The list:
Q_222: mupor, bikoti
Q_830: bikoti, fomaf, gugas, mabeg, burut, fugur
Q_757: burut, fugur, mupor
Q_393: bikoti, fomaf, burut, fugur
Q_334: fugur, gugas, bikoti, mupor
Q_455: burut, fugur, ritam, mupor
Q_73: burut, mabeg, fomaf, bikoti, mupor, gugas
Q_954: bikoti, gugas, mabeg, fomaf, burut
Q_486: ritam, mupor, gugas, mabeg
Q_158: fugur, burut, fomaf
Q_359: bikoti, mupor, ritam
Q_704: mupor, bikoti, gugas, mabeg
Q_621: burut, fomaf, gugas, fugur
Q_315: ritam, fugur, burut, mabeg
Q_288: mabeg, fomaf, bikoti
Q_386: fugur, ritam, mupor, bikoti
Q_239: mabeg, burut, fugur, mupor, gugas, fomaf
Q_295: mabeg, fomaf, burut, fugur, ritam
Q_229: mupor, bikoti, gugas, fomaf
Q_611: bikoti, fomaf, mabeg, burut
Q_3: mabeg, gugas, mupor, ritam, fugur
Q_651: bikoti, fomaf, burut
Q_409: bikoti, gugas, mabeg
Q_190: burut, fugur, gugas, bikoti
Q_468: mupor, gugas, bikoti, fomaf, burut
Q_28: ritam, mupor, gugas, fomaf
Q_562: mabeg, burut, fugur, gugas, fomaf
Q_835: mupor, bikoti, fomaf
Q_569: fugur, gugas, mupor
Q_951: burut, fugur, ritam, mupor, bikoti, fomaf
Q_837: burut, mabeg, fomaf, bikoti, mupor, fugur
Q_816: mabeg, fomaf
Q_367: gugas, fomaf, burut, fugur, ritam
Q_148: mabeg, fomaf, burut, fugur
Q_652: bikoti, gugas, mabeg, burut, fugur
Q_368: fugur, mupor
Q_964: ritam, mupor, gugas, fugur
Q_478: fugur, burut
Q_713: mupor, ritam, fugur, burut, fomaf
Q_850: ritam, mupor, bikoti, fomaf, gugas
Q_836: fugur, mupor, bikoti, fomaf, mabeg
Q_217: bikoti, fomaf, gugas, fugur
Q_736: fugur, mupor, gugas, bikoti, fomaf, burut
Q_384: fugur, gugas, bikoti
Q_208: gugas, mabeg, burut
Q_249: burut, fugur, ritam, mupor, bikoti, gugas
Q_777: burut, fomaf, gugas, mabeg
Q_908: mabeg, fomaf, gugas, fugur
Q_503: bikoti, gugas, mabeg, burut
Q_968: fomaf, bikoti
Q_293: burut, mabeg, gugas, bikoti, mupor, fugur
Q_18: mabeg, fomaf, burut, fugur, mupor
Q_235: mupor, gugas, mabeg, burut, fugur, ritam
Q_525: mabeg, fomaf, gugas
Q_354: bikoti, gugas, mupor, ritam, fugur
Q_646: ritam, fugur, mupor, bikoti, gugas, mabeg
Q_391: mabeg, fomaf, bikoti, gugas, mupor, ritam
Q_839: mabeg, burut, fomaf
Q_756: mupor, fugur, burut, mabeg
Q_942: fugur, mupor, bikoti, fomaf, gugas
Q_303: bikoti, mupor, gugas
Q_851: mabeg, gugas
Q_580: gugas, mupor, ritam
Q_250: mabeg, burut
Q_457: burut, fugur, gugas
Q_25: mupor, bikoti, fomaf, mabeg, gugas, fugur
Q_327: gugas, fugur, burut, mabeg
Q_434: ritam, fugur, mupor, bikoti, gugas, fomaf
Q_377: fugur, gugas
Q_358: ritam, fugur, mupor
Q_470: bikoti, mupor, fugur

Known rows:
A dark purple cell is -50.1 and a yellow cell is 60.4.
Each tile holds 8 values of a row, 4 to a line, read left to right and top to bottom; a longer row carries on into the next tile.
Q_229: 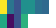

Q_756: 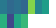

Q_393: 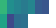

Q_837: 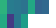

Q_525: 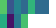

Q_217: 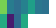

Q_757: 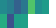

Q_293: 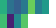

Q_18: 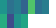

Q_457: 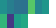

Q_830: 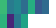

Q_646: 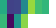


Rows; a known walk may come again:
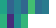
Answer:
Q_208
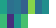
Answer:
Q_239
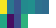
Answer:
Q_229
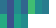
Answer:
Q_295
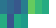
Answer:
Q_455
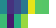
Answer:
Q_3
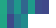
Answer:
Q_839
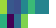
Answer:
Q_704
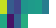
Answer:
Q_850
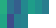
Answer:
Q_951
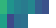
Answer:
Q_393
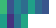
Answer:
Q_816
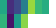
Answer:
Q_486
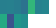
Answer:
Q_478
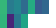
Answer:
Q_830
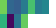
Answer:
Q_25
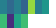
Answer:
Q_327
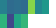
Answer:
Q_756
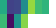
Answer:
Q_646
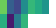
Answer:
Q_434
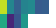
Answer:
Q_468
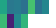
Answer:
Q_652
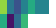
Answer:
Q_942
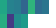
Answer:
Q_621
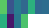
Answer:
Q_525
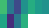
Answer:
Q_470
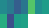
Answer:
Q_757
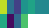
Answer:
Q_303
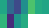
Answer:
Q_249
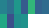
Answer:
Q_148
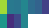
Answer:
Q_968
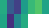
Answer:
Q_386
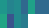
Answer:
Q_158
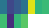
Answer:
Q_235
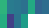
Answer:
Q_837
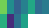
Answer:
Q_736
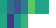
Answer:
Q_368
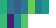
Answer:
Q_293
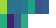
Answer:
Q_73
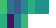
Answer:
Q_384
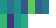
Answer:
Q_562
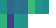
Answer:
Q_367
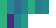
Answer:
Q_190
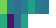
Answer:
Q_217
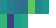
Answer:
Q_457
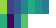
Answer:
Q_391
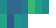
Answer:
Q_713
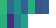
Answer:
Q_777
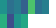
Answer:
Q_18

